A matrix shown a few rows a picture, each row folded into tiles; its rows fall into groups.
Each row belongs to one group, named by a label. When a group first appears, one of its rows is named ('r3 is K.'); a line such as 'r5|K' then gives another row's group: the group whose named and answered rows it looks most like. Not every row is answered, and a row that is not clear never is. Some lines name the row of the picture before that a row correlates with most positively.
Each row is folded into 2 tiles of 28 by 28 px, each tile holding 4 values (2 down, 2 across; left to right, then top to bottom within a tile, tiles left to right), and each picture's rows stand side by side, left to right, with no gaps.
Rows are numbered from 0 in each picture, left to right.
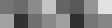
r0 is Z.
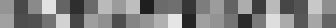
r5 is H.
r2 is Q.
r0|Z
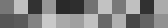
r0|Q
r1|H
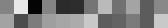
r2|Q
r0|Q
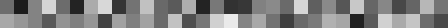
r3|Q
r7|H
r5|Q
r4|H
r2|H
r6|Q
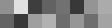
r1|Z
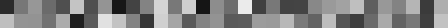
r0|H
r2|Z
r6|Q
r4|Q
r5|Z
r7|Q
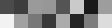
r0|H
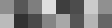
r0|Z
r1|H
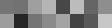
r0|Z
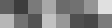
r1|Z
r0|Z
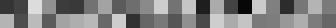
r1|H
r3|Q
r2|Z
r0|H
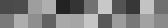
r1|H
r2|H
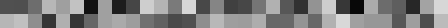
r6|H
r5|Z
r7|Z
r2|H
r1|Q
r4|H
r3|Q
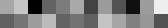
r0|Q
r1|Q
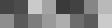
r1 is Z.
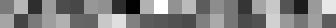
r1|Z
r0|Q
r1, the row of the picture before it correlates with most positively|1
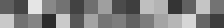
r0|H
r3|H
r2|Z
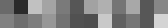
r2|Q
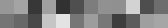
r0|Q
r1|H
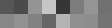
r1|H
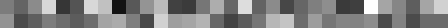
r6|H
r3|H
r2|Z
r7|Z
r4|Q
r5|H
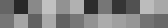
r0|Z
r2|H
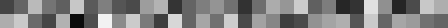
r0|H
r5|Q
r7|H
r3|H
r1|Q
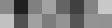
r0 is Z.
